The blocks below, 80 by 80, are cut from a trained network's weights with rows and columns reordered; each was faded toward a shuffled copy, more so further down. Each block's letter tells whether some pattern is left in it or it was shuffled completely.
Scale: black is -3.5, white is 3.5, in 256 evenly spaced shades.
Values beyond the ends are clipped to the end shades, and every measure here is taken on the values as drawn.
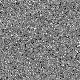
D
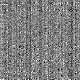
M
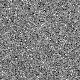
D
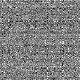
M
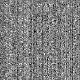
M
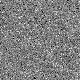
D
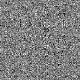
M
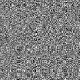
M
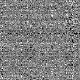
M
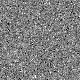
D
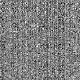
M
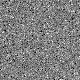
D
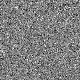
D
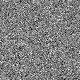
D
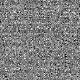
M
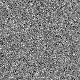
D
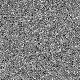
D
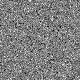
D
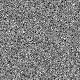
D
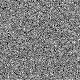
D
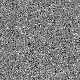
D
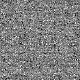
M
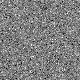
D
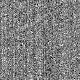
M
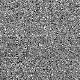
M
